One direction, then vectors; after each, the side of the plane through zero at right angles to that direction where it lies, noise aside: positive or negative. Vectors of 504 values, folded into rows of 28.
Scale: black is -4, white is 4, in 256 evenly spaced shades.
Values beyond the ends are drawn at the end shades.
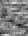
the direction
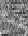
negative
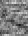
positive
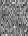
positive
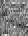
positive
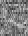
negative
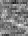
negative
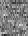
negative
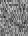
positive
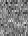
negative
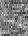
negative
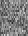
positive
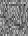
positive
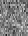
negative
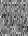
positive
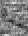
positive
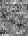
positive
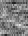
negative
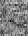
positive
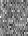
negative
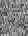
positive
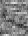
positive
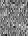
negative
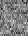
negative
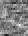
negative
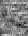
positive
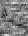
positive
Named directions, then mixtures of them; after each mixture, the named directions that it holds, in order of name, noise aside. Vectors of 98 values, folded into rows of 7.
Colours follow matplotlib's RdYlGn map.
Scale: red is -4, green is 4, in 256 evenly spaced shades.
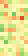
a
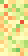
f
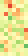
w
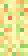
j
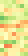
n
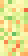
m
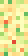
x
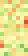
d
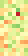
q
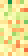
d, m, w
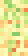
m, q, w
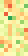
w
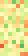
d, m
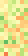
a, n, x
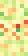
d, n, x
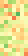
a, q, x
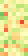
a, f, n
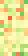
a, j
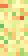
a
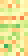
a, n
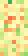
a, x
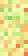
m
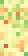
d, q, x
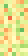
j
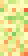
m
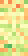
d, n, x
